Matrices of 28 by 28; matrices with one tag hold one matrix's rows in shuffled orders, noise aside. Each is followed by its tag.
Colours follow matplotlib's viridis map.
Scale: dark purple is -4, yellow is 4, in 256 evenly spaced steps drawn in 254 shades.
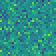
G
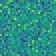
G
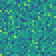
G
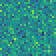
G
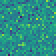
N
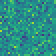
G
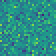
G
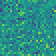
N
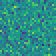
G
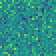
G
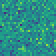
N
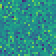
G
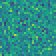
G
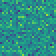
N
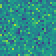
G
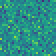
G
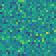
N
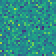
G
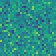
G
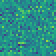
N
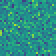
G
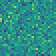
G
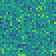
N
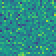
N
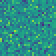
G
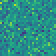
G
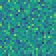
G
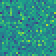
N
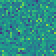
N
